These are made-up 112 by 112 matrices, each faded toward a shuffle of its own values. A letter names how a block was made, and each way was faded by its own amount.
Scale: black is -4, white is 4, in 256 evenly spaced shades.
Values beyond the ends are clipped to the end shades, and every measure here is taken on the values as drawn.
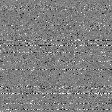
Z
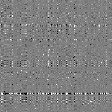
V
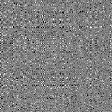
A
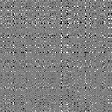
V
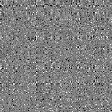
A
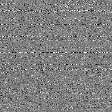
Z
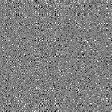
A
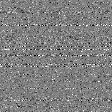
Z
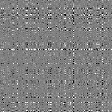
V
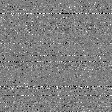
Z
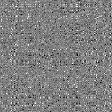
A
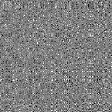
A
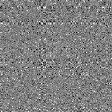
A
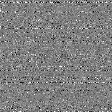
Z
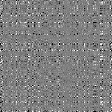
V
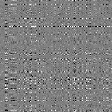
V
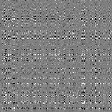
V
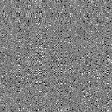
A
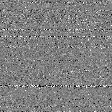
Z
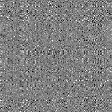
A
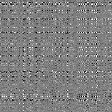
V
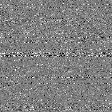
Z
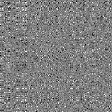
A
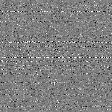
Z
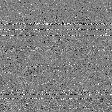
Z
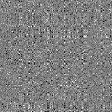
A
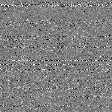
Z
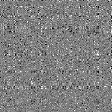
A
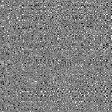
A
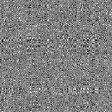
A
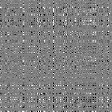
V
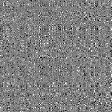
A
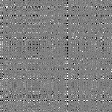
V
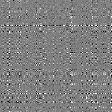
V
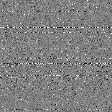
Z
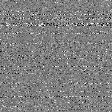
Z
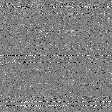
Z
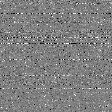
Z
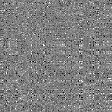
A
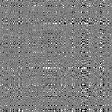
V
